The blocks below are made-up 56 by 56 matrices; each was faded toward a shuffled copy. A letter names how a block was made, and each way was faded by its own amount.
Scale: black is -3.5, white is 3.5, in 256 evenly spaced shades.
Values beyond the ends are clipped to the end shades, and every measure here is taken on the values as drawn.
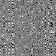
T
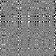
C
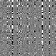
C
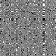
T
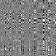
C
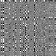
C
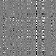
C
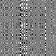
C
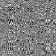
T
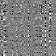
C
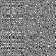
T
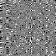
T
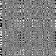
C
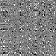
T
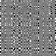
C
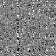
T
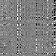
C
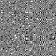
T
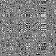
T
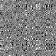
T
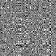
T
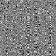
T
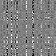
C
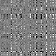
C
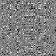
T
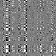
C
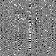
T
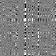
C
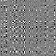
C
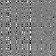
C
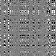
C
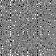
T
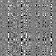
C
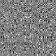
T
